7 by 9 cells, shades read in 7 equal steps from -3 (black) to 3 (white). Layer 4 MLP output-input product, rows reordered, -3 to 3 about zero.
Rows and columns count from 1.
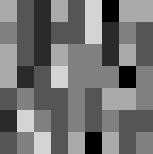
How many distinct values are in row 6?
4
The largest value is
2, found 5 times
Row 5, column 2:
0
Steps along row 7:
up up down up down up down up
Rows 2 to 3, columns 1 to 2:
0 -1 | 1 -1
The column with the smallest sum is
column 3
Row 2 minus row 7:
1 -1 -4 0 -2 5 -3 1 -1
